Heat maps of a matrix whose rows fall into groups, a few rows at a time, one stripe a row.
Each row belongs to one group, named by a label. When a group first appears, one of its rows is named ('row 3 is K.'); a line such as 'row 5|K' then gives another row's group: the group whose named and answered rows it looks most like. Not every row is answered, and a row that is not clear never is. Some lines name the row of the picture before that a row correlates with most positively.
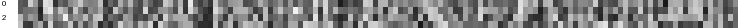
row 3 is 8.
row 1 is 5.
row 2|5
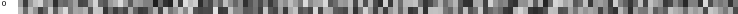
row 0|8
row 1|5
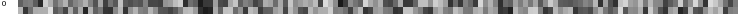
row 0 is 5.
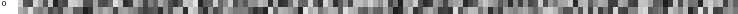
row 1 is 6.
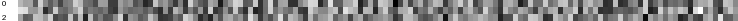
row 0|6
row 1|6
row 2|8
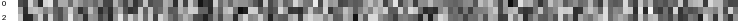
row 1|8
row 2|8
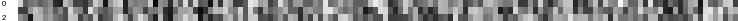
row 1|8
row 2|8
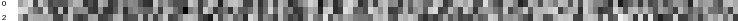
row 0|6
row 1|6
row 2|8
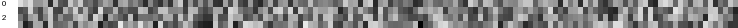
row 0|6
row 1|5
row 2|5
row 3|8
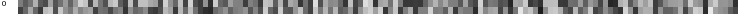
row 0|5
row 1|5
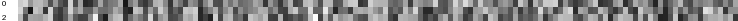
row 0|6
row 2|8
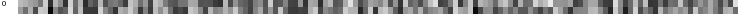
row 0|6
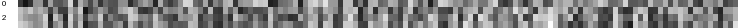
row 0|8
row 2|6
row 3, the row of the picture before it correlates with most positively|0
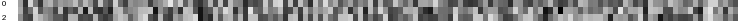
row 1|8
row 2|8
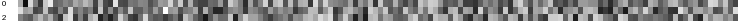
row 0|5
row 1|6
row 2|8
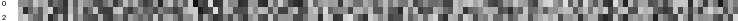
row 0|6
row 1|8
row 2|6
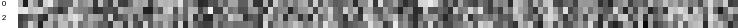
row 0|5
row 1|6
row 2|5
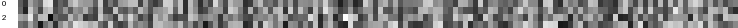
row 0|5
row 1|5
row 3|5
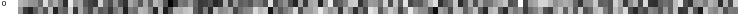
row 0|6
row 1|8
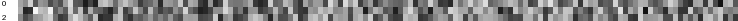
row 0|6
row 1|8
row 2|8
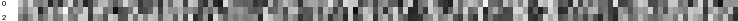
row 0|6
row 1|5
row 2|5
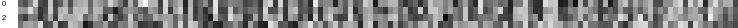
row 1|5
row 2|5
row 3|6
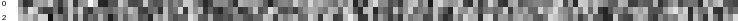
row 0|8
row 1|6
